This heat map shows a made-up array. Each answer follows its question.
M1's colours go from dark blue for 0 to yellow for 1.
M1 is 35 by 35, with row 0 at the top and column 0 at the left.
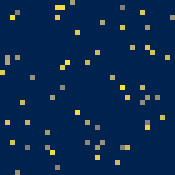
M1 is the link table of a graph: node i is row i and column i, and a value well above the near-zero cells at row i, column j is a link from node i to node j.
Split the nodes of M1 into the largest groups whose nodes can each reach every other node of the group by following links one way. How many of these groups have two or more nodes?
4
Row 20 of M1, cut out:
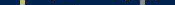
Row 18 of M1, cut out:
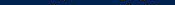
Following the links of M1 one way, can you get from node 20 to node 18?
no
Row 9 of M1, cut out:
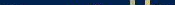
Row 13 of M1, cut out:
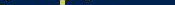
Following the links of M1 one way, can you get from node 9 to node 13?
yes
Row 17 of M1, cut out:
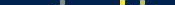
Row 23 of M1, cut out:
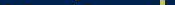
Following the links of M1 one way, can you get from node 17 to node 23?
no
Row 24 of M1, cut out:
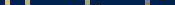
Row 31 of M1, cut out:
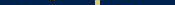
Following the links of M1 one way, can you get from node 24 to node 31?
yes
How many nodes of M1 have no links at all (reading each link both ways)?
6
